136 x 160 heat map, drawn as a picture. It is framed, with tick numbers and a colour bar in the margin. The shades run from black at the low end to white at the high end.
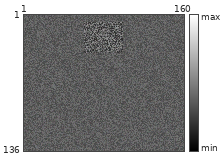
Grain: fine. Odd rows or columns: none. Stripes: none. Roughest part: top middle. Mirror symmetry: none. Odd patch: rougher, in the top middle.
